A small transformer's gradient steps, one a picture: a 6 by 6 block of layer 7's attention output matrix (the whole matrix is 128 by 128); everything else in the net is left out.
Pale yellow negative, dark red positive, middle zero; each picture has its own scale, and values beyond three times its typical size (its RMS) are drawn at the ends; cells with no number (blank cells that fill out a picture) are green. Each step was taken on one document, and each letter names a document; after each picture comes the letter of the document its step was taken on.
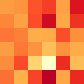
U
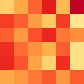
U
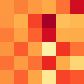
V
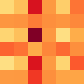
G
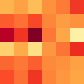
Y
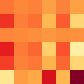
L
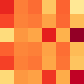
L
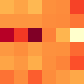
Y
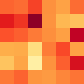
G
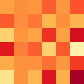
L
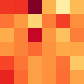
Y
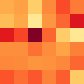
G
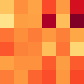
L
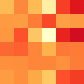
V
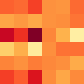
Y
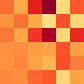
U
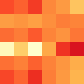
G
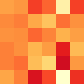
U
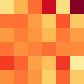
U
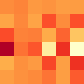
L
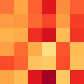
U
